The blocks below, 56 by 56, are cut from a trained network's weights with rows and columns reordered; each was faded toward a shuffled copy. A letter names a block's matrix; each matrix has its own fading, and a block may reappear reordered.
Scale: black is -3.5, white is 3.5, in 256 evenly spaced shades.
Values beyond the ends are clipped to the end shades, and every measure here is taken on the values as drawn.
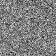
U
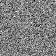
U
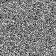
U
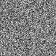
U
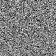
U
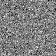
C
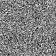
U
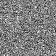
U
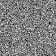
C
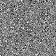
C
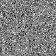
C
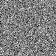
U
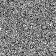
U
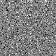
C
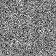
U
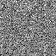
U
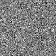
C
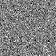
C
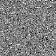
C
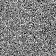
U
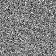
U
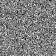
U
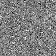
C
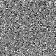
C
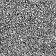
U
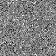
C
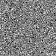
C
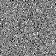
C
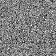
U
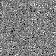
C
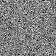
U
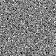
C
